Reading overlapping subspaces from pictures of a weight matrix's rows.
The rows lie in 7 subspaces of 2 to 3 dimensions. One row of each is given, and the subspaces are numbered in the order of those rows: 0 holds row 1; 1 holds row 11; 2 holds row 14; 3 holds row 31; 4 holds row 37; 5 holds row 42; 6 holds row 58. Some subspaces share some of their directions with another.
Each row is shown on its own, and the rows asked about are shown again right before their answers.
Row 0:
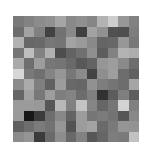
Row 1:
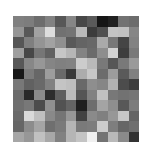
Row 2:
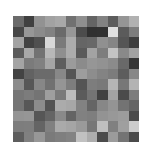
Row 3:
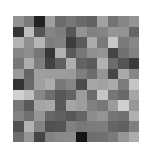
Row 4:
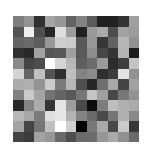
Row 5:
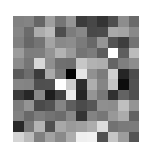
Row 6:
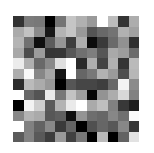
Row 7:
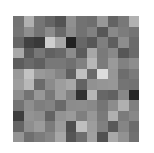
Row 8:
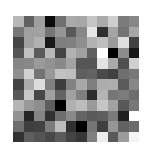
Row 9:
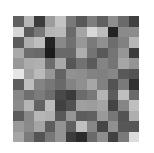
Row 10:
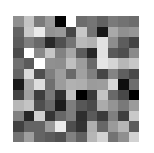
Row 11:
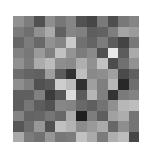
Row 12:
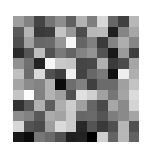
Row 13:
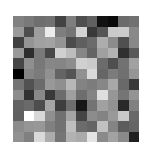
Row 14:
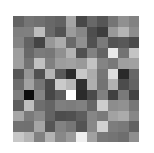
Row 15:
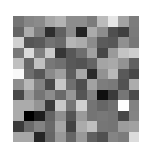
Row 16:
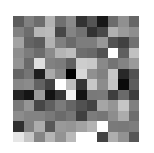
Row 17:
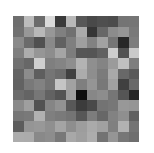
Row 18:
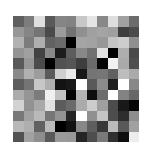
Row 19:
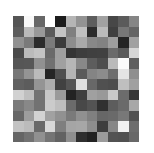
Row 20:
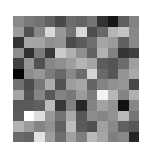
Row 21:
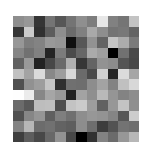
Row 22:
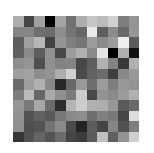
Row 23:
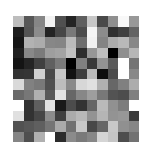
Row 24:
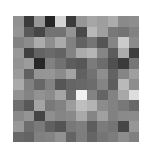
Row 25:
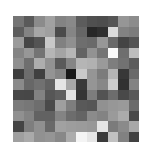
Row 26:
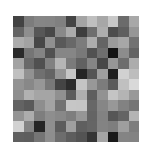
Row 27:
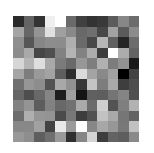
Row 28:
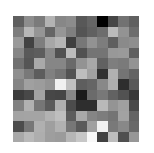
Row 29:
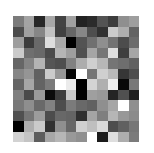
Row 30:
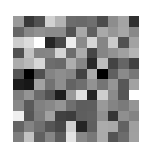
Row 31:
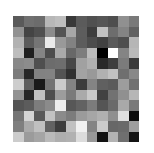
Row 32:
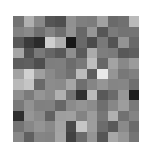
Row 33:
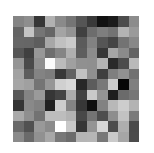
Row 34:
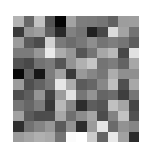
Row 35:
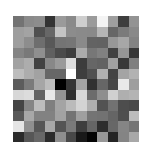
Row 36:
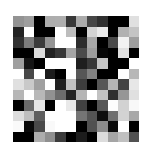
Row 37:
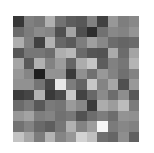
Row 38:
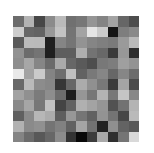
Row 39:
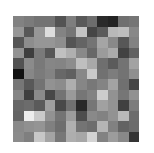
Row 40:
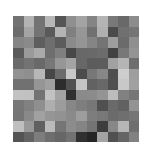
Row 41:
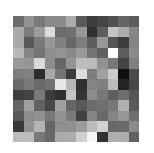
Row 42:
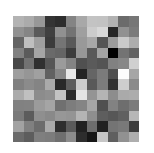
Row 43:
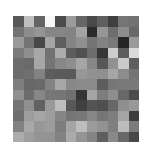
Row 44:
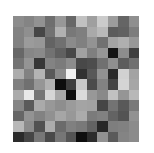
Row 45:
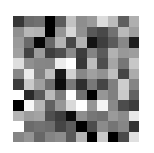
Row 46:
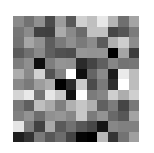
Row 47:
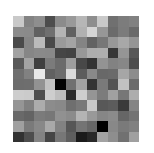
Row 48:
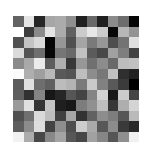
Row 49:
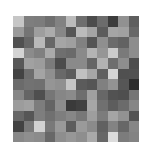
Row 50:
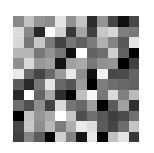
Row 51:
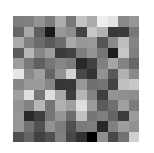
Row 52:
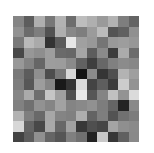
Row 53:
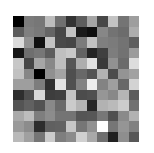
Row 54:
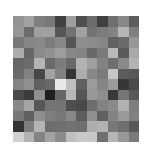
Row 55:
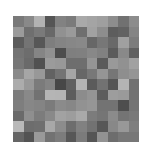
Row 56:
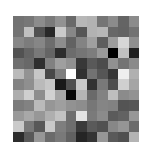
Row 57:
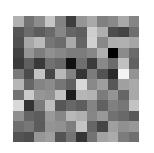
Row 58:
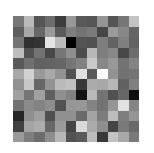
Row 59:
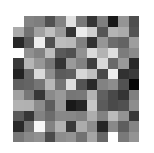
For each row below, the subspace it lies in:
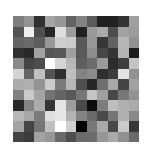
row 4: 1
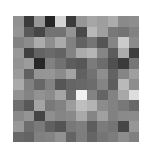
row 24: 3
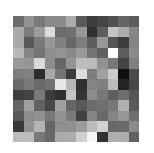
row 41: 2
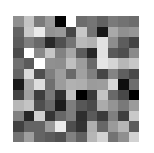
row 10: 3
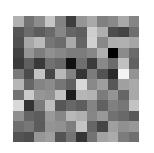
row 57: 2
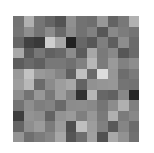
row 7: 6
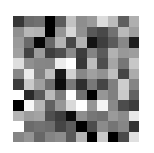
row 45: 2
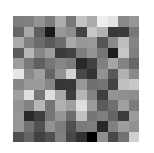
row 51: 0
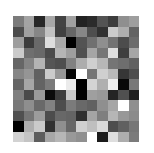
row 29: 6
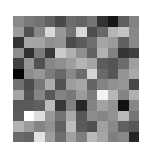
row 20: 0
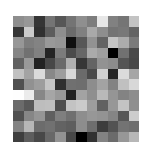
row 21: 6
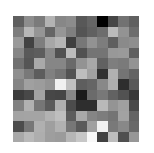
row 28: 1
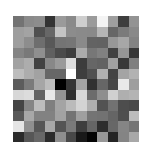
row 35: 2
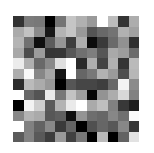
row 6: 2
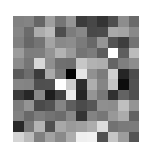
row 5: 1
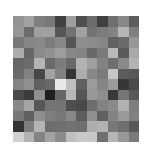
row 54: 5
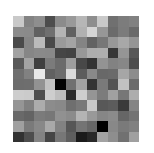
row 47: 4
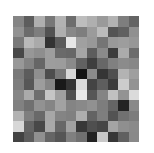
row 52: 6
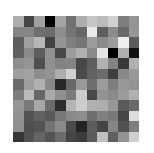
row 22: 3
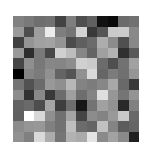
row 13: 0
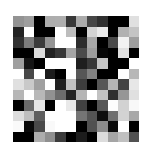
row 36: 1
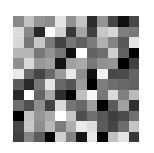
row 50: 2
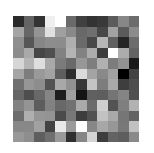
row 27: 5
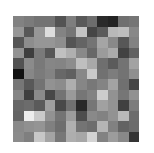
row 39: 0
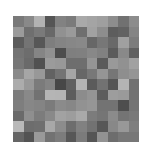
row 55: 6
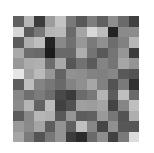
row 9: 5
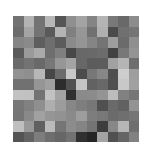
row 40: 3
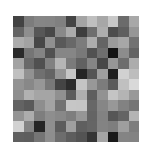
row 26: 4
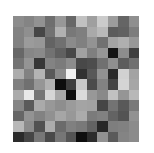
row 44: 2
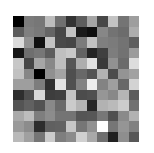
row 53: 4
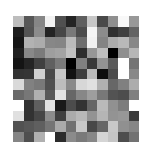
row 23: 2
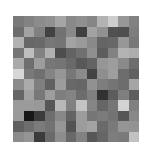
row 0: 0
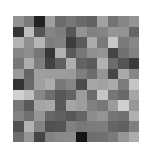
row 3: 6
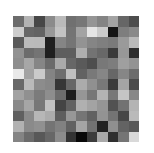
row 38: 5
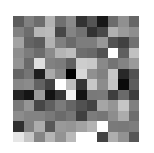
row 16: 4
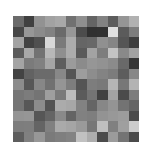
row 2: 5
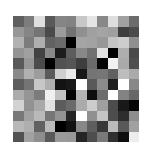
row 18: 1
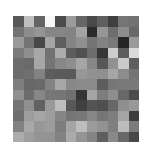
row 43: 3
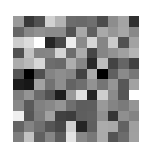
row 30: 6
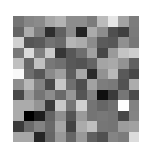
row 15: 0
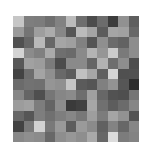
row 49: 4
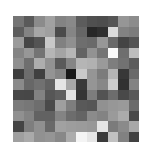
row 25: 5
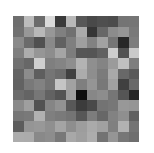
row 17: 3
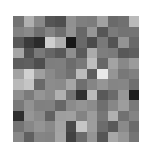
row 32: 6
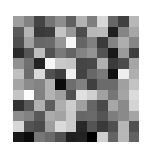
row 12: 1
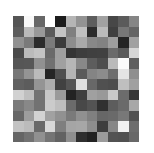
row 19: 3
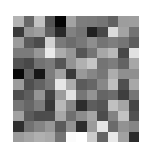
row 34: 5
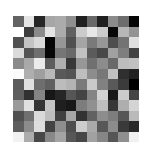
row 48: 5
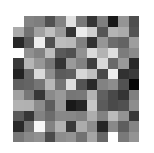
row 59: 4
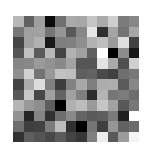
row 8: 3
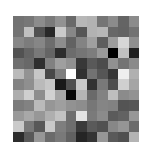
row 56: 1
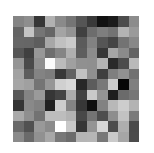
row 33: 1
